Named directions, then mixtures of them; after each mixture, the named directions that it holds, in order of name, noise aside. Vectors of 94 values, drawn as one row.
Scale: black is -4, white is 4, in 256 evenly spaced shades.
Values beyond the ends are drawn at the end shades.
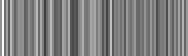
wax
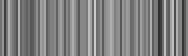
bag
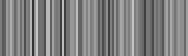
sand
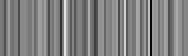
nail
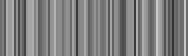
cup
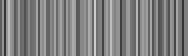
bag, cup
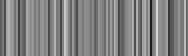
cup, nail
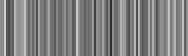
bag, cup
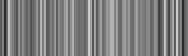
bag, nail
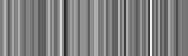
nail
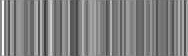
wax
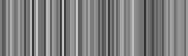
sand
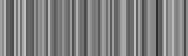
cup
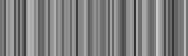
cup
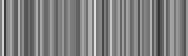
bag, wax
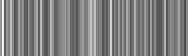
bag, wax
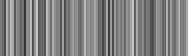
cup, sand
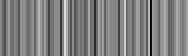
nail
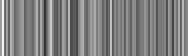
wax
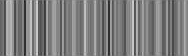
cup, sand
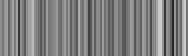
bag, cup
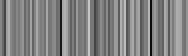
nail, sand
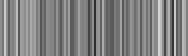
bag
